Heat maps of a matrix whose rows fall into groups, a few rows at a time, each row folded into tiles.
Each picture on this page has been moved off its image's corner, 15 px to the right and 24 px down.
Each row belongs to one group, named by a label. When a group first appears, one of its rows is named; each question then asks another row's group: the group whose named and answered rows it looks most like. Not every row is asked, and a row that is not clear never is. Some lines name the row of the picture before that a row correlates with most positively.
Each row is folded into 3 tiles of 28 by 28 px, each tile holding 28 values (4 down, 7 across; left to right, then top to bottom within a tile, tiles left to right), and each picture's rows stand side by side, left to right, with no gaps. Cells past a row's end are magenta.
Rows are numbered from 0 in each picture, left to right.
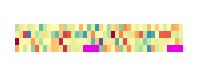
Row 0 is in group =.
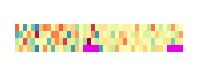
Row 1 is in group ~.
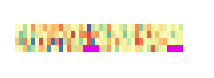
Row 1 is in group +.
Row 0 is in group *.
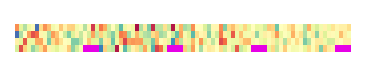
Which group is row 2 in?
+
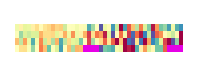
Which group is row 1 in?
~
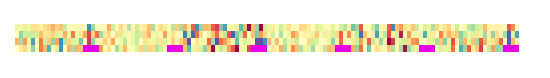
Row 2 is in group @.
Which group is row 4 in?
+
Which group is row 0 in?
*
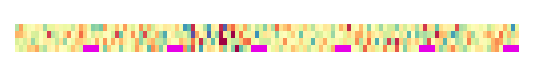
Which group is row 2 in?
+
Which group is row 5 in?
=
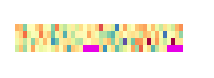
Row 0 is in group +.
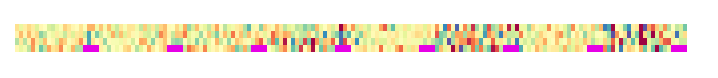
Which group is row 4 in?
@
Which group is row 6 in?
~
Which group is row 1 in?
@
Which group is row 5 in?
~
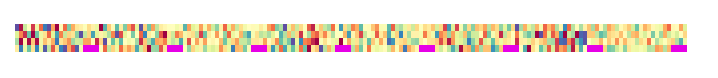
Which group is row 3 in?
=
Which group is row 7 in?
@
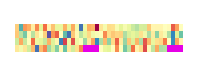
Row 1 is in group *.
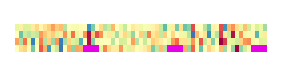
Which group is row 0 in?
*
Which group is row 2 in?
+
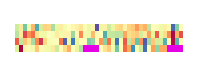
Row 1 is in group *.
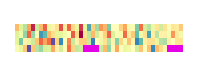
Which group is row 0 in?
*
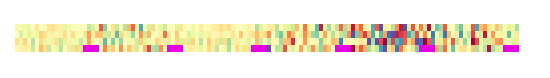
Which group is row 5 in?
+
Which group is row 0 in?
*
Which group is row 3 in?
~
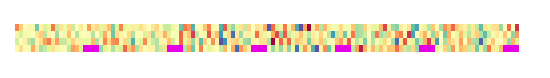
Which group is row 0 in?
~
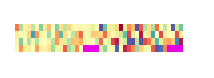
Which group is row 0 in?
@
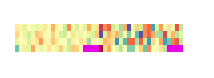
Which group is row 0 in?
~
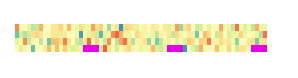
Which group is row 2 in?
~
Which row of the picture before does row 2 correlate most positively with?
0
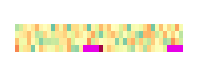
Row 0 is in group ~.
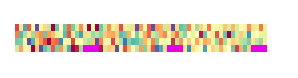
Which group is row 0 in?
~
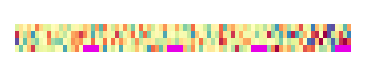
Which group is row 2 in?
+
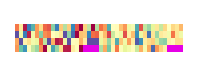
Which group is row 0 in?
@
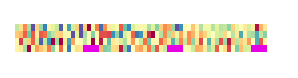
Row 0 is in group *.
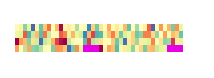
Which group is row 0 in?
=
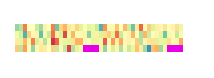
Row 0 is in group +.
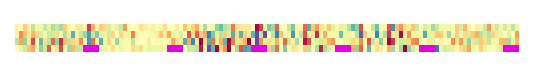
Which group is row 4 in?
+
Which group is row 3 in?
+
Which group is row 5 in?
~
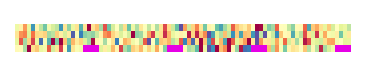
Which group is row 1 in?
=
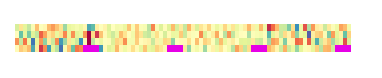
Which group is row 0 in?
*
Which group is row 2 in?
@
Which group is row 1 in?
~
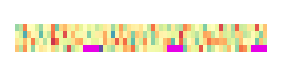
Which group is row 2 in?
~
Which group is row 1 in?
~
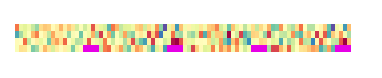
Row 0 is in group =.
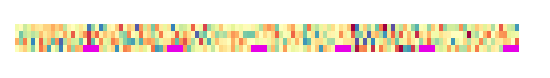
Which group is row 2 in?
=
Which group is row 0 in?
*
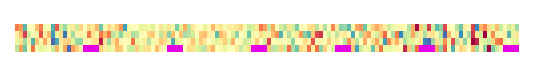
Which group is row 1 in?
=
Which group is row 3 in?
=
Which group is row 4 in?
@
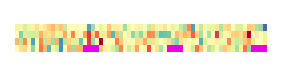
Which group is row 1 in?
=
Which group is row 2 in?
=
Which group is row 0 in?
*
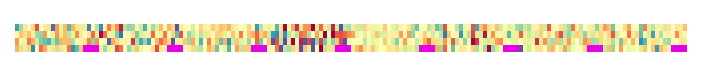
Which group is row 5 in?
+
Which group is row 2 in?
*
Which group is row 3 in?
*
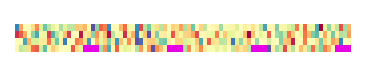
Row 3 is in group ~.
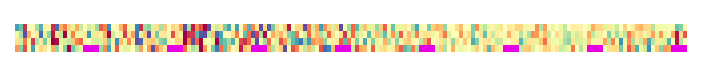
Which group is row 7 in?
*
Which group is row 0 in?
+
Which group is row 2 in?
=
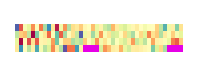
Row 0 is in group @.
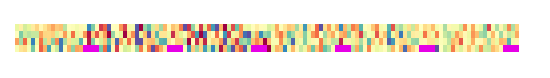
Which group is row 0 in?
*
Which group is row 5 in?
~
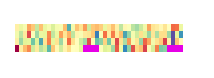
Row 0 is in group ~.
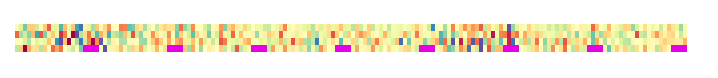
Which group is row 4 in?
=
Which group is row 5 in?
*
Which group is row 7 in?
=
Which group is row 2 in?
+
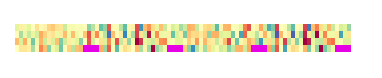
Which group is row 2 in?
@
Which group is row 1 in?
+
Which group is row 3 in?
+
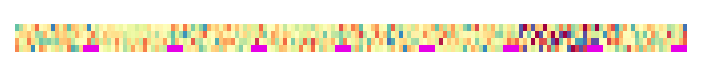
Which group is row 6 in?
@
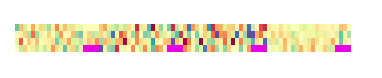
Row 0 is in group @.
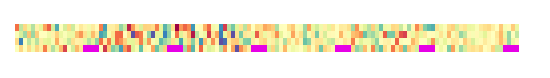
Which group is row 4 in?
=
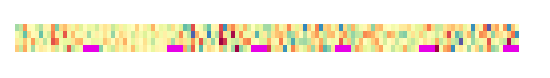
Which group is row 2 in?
+
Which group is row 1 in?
~
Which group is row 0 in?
+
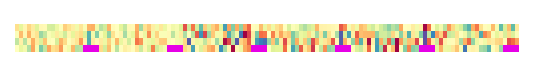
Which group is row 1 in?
+
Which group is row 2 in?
@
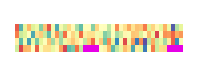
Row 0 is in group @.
